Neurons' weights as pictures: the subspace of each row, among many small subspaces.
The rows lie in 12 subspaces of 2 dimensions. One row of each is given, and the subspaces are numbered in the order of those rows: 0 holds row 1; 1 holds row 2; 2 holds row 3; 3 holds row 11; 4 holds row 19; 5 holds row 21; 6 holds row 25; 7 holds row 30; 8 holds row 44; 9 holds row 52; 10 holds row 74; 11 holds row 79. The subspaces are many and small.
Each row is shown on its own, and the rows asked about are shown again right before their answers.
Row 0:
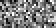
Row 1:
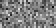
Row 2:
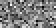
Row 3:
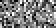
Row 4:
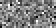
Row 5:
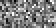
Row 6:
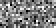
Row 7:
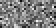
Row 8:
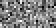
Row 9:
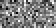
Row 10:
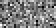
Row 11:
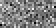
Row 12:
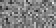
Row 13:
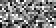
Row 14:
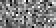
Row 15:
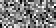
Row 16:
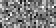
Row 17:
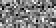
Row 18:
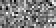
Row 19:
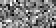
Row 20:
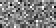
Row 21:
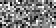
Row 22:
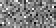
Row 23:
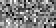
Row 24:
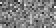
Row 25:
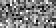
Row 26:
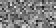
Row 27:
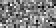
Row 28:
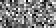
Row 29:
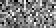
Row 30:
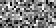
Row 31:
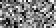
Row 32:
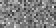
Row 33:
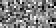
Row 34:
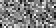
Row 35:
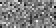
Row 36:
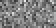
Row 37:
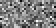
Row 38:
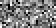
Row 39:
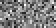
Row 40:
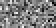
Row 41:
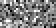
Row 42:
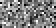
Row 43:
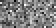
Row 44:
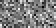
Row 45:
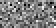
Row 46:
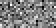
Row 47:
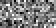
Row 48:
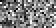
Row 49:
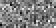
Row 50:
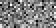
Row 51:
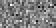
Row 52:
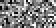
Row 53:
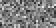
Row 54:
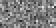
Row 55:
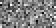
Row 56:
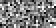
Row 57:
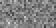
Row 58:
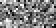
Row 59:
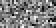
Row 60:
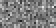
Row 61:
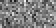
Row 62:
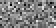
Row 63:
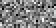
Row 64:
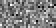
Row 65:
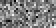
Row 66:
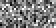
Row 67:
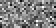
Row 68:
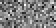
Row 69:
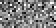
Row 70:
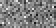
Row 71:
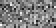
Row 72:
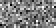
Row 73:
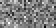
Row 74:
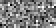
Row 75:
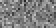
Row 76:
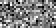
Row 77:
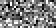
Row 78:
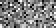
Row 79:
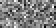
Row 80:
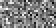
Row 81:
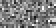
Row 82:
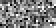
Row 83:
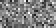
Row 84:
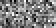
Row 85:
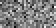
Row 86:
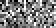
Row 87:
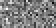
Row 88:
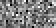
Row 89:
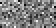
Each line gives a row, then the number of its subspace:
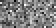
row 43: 4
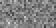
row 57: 6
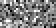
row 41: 5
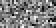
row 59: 9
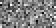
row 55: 4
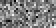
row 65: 4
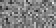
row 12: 9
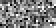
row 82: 10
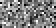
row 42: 4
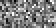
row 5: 2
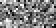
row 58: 5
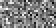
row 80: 9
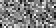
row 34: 8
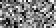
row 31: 1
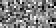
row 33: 0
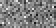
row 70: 3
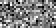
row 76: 5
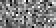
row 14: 8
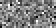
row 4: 4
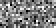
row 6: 6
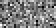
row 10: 10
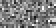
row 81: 9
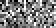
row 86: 3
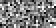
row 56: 10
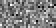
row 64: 8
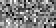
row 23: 6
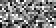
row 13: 1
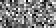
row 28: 8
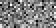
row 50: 11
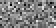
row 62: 7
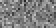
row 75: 2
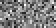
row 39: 7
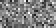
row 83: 8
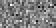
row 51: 8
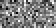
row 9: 0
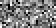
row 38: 4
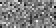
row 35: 5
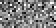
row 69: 7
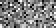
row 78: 11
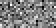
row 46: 11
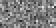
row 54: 0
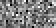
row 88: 8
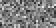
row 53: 2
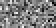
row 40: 9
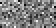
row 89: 5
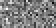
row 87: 9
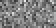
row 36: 2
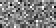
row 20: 11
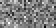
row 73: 6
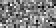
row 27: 10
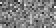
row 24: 5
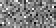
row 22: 3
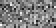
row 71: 3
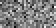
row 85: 11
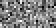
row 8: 0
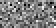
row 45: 7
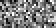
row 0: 2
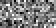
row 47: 11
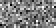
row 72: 6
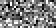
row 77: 7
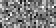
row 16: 0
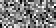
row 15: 8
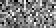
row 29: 3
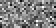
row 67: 1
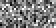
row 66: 3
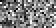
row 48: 4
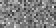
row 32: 6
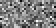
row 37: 1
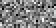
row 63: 2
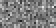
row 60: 0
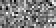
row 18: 0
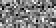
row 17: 2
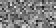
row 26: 1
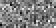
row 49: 3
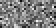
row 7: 1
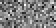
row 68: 7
